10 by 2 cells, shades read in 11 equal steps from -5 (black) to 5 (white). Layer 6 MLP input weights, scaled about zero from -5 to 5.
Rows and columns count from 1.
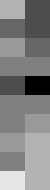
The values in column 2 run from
-5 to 2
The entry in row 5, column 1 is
-2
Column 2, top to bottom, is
-2 -2 -1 0 -5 0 1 2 2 2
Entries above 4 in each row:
0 0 0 0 0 0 0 0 0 0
